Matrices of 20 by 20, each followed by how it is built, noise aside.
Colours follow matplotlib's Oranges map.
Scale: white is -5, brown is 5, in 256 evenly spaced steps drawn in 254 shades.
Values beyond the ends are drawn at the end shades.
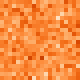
noise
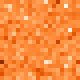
noise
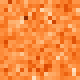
noise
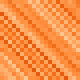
Toeplitz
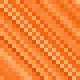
Toeplitz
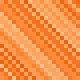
Toeplitz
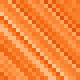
Toeplitz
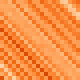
Toeplitz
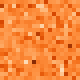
noise
